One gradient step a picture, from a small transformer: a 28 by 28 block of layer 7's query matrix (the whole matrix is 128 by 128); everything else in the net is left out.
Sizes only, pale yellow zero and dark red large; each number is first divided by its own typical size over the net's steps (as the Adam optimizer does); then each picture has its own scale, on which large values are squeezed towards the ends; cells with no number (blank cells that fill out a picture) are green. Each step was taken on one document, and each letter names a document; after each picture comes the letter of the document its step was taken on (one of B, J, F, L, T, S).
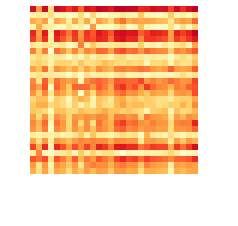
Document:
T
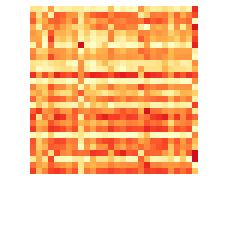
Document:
T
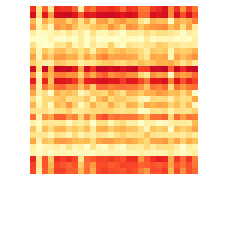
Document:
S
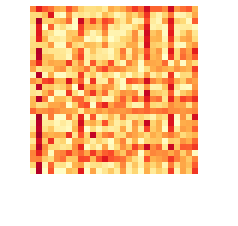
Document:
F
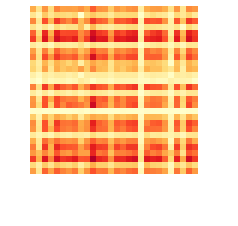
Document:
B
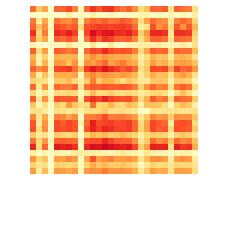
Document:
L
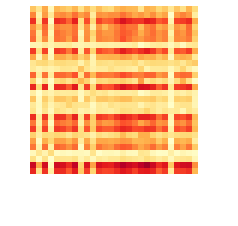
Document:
S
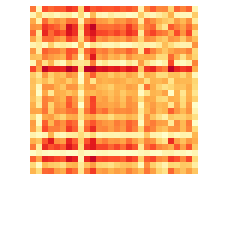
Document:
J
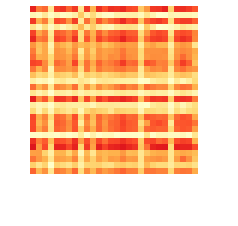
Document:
F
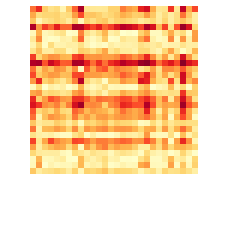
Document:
L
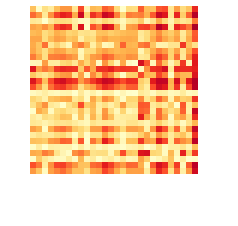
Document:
F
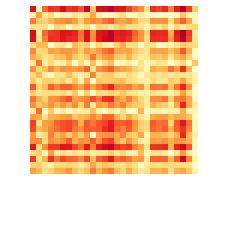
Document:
L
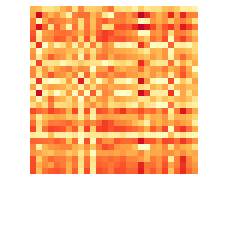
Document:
J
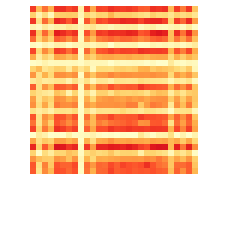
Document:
S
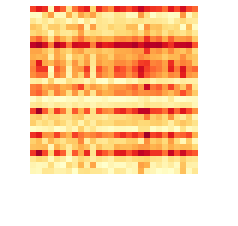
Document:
T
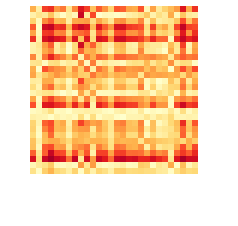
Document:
B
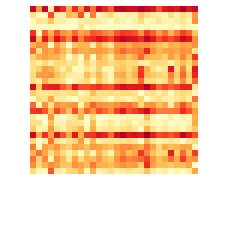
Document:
T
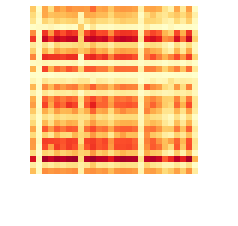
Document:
B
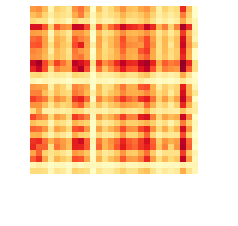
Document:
L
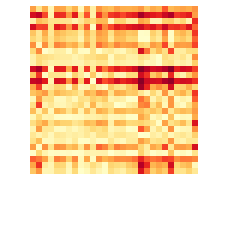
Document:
S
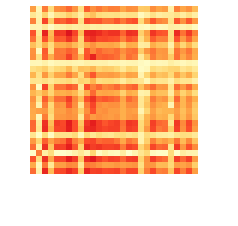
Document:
J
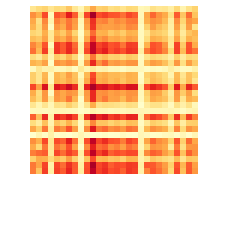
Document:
T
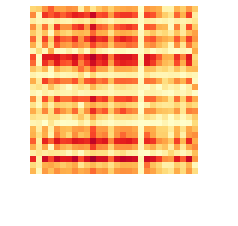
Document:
B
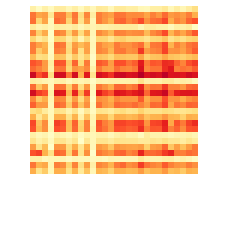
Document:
S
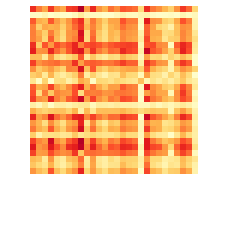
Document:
F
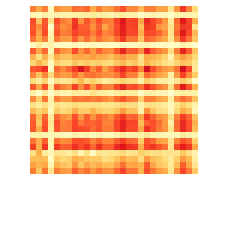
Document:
L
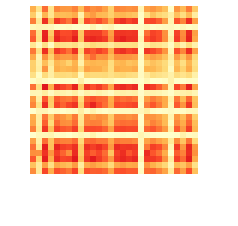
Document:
B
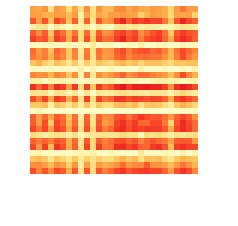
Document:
T
